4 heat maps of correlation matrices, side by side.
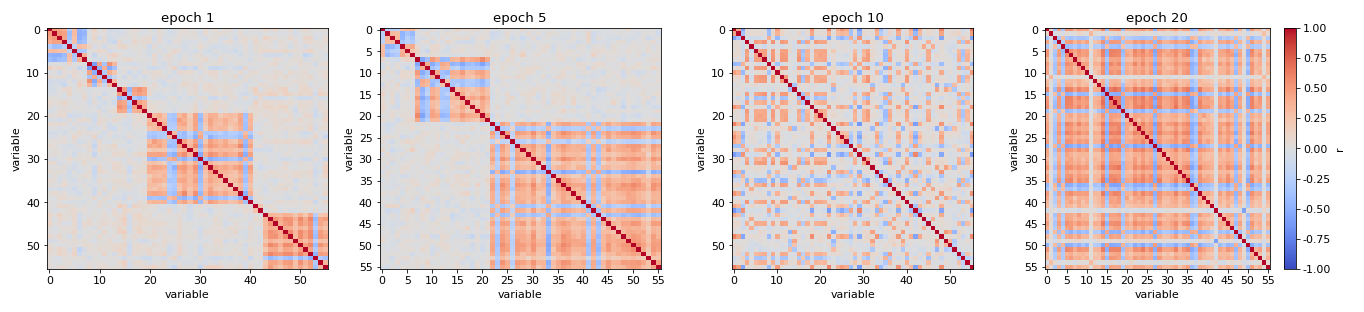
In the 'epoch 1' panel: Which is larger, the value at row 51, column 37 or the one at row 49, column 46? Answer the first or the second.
the second
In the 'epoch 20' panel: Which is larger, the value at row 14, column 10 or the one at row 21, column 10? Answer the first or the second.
the first
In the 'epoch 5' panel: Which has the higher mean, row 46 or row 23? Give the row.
46
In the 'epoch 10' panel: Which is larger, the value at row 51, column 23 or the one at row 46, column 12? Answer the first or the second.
the first
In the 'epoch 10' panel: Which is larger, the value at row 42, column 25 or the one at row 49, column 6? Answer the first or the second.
the second
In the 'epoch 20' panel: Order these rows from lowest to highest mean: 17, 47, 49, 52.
47, 49, 52, 17
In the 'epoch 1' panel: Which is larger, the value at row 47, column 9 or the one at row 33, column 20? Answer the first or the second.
the second
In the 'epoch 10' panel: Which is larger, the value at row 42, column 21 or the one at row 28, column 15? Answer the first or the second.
the second
